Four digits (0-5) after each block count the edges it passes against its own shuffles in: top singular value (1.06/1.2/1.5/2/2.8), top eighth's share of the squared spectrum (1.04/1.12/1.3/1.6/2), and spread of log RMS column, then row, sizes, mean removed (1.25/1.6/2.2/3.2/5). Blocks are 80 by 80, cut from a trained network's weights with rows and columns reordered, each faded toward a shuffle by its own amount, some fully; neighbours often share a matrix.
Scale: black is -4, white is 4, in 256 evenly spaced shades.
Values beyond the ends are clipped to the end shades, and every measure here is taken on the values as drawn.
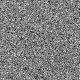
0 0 0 0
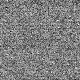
2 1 0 0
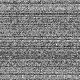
5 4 1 3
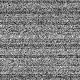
4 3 1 2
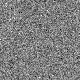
0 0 0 0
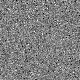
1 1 0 0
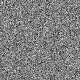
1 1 0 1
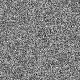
0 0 0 0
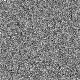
0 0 0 0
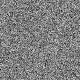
0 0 0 0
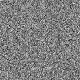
3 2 0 1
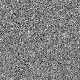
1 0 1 0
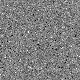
1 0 0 0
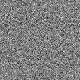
3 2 0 1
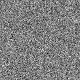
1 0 0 0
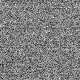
1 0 0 0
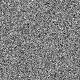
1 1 0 0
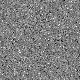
2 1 0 0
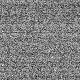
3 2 0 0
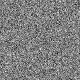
2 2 0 0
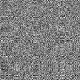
4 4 1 3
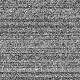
4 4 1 2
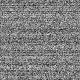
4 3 0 1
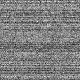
4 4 1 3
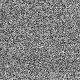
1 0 0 0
